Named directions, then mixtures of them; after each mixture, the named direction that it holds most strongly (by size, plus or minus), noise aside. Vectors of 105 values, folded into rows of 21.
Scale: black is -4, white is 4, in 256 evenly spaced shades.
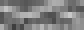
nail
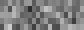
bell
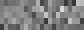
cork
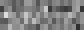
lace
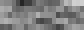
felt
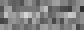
lace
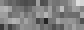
felt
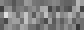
lace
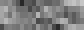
felt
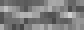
nail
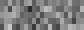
bell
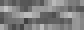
nail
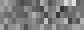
cork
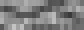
nail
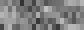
bell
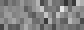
cork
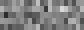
lace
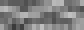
nail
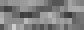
nail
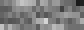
felt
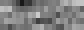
felt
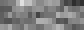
felt
